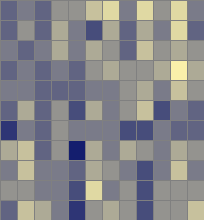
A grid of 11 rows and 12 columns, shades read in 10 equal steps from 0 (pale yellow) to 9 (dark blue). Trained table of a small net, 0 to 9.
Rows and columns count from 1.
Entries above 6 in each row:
0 1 0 0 0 2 3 1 1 2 2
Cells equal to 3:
19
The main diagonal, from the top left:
6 4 5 5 6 3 5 3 7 4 4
